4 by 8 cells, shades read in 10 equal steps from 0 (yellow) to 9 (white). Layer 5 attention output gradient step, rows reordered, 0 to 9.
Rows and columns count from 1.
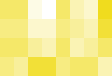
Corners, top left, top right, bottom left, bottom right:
3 0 4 6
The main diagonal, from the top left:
3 4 5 1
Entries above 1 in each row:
7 7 8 6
